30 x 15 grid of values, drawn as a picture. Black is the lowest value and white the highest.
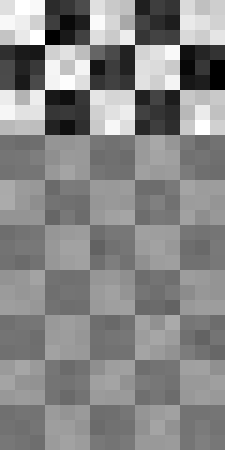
There is no overall slope. The bottom part is calmer, past a seam about 30% of the way down. A checkerboard runs through the table.
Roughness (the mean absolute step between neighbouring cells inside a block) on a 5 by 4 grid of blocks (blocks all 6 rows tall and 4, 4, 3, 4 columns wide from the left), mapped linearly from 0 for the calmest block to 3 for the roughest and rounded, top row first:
3 3 3 3
1 1 2 1
0 0 0 0
0 0 0 0
0 0 0 0
